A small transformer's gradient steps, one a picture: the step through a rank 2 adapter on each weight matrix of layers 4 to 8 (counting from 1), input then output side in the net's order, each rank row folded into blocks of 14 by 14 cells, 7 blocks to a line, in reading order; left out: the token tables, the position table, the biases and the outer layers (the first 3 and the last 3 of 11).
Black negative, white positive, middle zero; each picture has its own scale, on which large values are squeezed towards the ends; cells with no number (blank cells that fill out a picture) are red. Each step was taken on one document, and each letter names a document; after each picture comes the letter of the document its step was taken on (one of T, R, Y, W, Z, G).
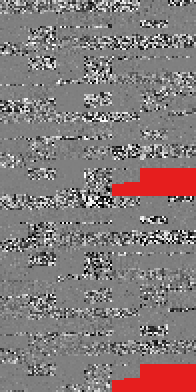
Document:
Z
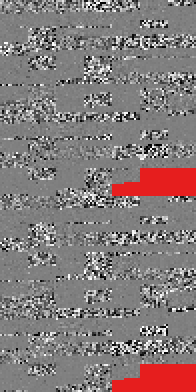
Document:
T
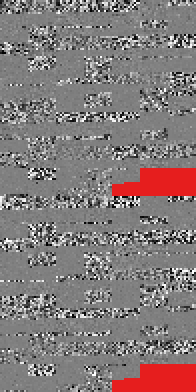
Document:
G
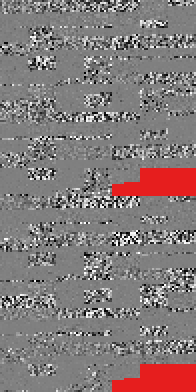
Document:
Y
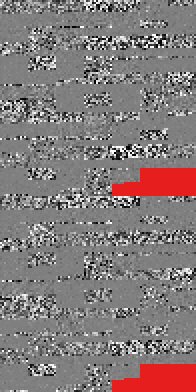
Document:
Y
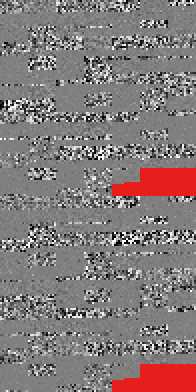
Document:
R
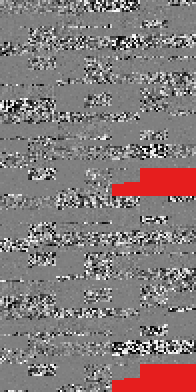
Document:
G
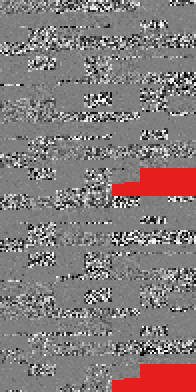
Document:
T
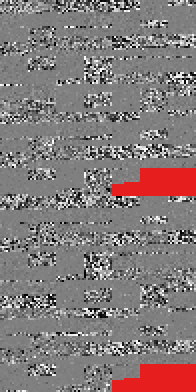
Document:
Z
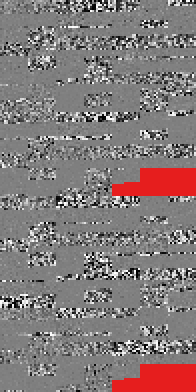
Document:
G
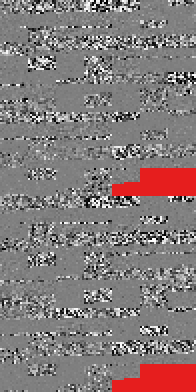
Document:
Y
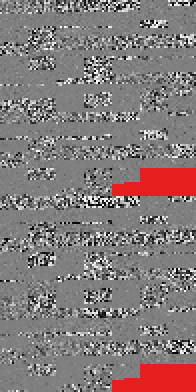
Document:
Z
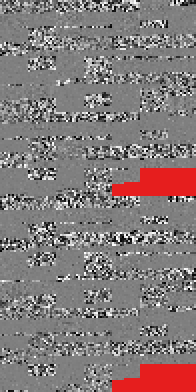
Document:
G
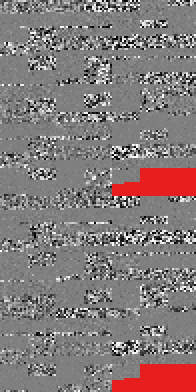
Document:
R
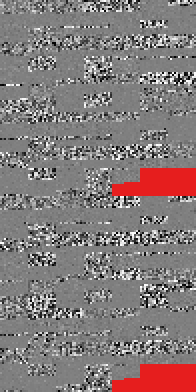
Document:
T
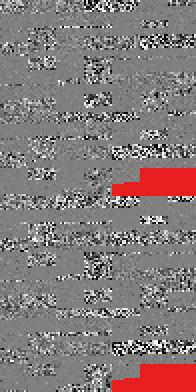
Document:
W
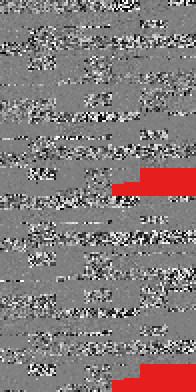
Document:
R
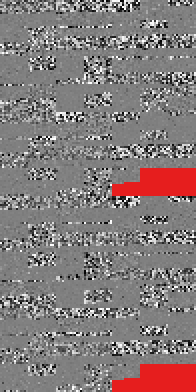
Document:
Y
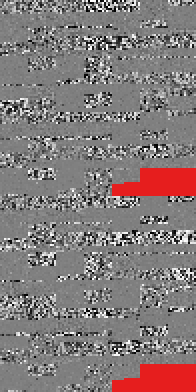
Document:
G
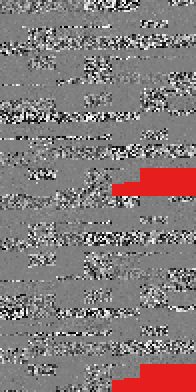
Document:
T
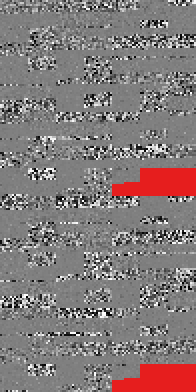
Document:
G
